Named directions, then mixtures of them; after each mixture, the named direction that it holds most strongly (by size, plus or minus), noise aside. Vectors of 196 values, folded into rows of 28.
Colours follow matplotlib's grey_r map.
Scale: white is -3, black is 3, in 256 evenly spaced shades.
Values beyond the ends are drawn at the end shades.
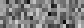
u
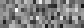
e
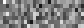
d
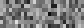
u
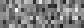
e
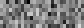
u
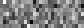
d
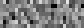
e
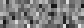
u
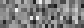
e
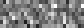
u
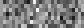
u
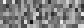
d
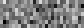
e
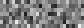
u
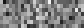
d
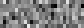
e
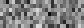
u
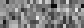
e
